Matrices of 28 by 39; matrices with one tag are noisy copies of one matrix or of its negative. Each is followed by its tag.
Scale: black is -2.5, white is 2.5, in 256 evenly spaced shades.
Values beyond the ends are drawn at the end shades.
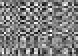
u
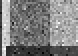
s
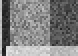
s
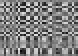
u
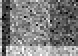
s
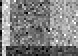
s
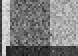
s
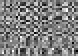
u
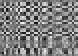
u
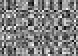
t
